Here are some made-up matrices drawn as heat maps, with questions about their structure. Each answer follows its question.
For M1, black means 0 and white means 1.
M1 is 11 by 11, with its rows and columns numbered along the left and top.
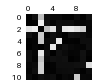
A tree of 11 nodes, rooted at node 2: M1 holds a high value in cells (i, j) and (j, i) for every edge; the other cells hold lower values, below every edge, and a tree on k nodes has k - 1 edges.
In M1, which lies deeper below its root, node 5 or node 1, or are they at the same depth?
node 5
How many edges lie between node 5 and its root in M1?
2
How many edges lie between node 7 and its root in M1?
1
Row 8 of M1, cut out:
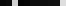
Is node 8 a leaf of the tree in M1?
no
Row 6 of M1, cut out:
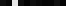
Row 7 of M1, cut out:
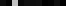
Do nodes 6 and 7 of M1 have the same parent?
yes
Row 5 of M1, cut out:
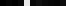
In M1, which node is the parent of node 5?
4
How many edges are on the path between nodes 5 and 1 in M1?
3
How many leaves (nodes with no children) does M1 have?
8
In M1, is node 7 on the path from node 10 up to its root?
no
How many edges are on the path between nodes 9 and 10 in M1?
3
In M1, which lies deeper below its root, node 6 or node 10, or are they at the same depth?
node 10
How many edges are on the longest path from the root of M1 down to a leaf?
2
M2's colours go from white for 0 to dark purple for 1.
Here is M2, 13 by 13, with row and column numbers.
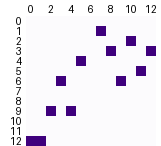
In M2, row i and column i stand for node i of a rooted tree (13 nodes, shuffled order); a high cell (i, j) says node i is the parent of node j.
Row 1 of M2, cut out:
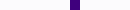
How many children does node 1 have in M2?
1
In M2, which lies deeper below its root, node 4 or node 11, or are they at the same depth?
node 11
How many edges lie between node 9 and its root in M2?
1
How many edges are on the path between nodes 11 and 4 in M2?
2
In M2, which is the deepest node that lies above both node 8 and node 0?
3
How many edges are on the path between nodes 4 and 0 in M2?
5
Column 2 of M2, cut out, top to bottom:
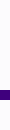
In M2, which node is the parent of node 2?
9
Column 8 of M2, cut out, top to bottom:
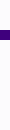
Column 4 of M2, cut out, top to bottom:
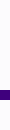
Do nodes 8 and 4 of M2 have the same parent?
no
